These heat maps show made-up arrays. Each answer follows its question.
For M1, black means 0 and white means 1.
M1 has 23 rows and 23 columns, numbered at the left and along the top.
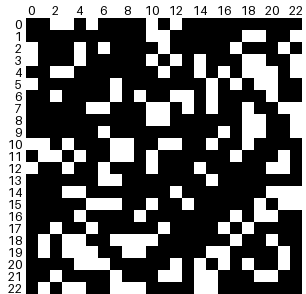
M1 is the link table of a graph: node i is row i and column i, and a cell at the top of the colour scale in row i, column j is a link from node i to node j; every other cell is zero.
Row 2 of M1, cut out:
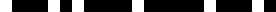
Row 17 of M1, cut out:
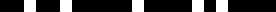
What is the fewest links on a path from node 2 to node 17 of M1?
1
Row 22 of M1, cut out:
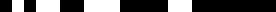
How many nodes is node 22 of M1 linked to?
8
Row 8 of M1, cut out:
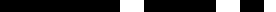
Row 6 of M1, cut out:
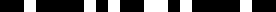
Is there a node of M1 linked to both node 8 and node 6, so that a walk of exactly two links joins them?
no
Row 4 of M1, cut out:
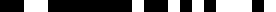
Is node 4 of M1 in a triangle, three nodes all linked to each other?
yes
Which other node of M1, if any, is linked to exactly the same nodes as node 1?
node 8
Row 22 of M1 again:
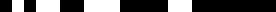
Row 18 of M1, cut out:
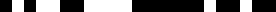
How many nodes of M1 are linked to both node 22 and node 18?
6
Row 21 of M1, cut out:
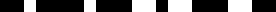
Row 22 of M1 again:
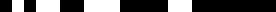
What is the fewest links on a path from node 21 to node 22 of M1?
2
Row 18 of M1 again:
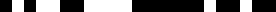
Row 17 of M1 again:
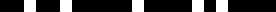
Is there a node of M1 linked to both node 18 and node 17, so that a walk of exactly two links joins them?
no
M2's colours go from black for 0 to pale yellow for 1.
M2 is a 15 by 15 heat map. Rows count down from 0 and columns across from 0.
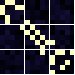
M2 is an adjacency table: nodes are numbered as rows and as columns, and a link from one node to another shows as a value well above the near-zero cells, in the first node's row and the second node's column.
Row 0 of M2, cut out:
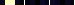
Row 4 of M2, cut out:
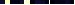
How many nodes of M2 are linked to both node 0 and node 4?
1
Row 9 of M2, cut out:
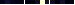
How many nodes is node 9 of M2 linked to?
1
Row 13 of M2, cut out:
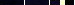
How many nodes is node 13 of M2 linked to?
1
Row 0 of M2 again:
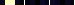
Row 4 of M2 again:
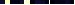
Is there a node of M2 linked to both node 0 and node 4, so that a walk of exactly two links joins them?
yes
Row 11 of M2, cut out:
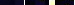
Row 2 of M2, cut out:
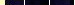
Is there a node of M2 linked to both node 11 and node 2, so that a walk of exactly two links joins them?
no
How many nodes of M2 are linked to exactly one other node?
6
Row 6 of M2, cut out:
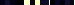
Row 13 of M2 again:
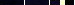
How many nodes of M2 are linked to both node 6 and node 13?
0
